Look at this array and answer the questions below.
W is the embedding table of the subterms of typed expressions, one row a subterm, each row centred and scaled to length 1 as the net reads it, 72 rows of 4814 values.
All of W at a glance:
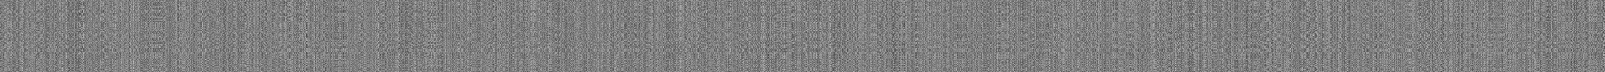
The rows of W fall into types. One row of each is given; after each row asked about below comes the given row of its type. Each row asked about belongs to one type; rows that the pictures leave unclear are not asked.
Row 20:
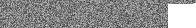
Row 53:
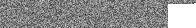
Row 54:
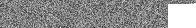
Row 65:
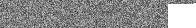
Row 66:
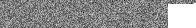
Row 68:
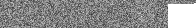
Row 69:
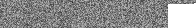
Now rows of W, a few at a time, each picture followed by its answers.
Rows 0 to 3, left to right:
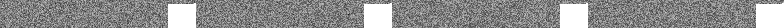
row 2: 68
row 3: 20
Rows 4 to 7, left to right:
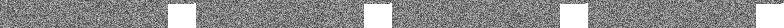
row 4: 66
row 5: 68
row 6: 20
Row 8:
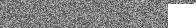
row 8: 66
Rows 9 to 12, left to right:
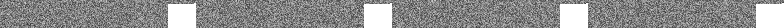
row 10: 69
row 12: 66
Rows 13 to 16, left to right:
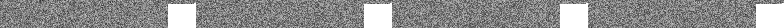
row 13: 54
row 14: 20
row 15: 68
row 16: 53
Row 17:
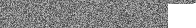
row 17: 20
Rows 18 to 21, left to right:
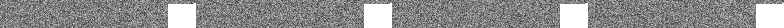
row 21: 66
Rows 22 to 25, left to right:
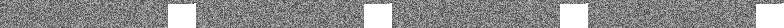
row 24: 66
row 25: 53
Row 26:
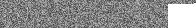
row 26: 66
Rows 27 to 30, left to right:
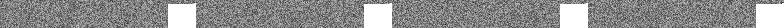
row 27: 54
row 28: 53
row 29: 20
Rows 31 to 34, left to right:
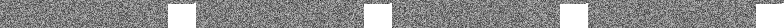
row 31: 20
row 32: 66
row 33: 68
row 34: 53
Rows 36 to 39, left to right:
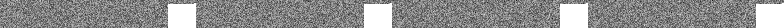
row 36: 69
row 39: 66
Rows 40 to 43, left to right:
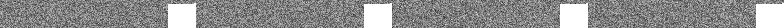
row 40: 20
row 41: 53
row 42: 54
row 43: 66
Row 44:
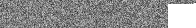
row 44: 65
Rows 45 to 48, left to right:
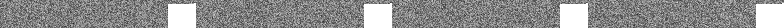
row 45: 54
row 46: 69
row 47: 69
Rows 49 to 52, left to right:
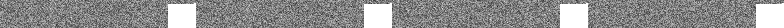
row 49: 65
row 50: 65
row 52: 53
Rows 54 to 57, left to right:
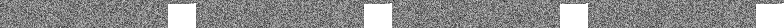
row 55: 54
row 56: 69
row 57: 54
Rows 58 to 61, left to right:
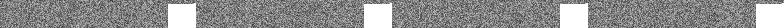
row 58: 54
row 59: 65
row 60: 66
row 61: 68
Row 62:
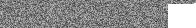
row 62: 20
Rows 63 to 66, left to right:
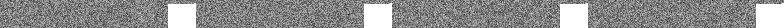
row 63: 68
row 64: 20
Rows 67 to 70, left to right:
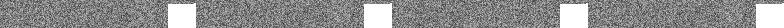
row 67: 68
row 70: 68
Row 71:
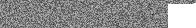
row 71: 20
